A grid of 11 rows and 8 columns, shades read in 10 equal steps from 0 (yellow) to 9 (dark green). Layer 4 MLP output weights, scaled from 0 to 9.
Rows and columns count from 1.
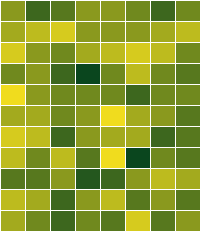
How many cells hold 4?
17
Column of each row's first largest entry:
2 4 3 4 6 8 3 6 4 3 3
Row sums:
42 23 23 43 36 28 33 35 40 34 37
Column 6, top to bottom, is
5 4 1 2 7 3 3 9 4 6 1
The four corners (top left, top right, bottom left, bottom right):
4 5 3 4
